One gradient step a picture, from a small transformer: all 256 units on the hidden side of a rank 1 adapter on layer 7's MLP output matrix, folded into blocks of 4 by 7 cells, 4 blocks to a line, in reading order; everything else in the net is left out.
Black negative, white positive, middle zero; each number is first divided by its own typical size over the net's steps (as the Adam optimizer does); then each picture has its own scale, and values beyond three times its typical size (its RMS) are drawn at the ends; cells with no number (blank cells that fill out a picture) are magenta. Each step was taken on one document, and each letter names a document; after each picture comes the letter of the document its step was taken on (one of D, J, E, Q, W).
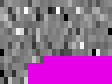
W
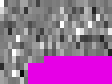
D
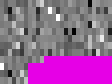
W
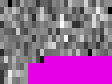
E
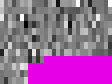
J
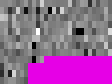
W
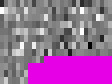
D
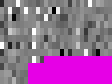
W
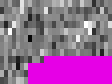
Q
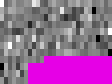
D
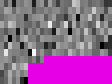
J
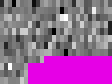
J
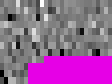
W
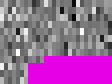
J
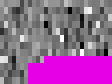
Q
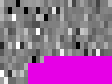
W
